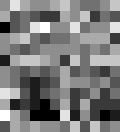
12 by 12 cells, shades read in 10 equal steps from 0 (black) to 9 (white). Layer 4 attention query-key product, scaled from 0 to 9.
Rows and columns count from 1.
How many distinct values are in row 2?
6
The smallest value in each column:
0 1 2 0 0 0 2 1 3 2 0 1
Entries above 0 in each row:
12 12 11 12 12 12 12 12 12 11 8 12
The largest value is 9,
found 2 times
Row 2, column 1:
6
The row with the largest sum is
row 1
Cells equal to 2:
16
